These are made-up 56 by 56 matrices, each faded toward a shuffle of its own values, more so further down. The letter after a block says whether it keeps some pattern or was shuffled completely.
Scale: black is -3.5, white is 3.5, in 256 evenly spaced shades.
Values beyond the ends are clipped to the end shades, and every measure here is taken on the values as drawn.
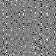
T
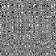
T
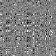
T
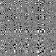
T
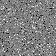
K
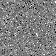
K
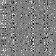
T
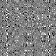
T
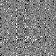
T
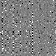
T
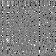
T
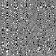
T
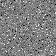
K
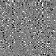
T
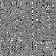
T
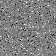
K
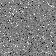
K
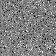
K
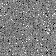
K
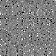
T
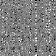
T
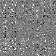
T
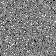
K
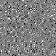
T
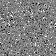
K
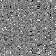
T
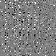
T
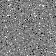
K
